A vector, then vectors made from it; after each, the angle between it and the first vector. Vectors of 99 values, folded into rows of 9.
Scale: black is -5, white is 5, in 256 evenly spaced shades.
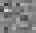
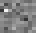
nearly parallel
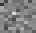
orthogonal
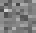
nearly parallel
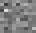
nearly parallel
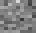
orthogonal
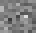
partly opposed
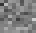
partly opposed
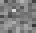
orthogonal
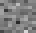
partly opposed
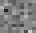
partly opposed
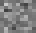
nearly opposite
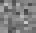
partly opposed
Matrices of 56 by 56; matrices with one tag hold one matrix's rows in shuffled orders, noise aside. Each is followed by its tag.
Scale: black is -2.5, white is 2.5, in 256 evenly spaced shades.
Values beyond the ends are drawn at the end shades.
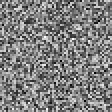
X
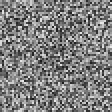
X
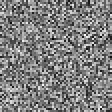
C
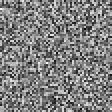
C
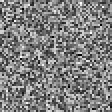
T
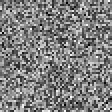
X
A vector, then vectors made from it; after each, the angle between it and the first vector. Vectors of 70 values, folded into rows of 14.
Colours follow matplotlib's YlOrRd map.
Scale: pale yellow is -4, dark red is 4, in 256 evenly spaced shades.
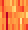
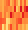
partly opposed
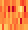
partly opposed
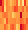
orthogonal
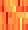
nearly parallel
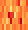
orthogonal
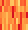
partly opposed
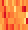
partly aligned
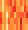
nearly opposite
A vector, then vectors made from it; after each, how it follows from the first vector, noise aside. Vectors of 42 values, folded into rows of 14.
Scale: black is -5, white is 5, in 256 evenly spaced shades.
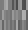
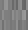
shrunk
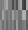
copied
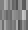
copied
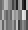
scaled up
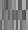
negated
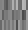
negated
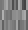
copied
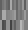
reversed
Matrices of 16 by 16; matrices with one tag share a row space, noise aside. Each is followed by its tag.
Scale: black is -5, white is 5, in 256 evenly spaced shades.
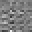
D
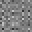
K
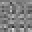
D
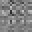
D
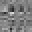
D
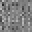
K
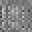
K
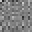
K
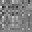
K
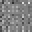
K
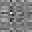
D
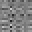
D
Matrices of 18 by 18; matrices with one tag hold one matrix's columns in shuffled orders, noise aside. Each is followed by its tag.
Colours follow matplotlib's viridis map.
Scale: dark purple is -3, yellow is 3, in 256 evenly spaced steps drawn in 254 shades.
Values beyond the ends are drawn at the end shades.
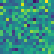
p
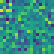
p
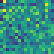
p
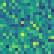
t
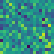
t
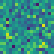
t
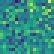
p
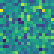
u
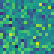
t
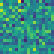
p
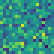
t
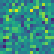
u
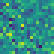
t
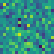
t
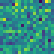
p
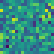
u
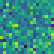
t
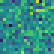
p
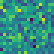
u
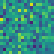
u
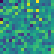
p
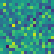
t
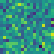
t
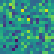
u
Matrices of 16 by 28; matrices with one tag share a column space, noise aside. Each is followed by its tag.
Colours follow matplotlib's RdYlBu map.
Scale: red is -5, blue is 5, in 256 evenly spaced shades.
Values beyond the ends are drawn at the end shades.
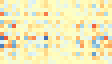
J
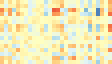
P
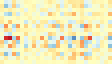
J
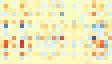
J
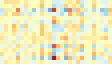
P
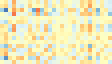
P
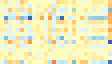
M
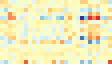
M
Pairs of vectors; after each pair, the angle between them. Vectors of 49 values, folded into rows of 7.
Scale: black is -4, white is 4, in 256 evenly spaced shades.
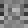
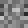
nearly parallel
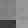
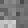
nearly opposite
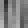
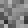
orthogonal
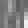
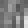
nearly parallel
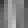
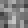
partly aligned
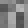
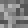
orthogonal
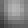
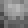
nearly parallel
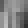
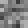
partly opposed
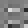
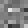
nearly parallel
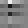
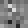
partly opposed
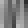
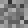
orthogonal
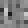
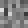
nearly opposite
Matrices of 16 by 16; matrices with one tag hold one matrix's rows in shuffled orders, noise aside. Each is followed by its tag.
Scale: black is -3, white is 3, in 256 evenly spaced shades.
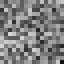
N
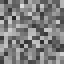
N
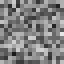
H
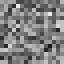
H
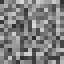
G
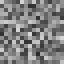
N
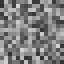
N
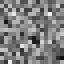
N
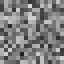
N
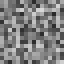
G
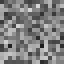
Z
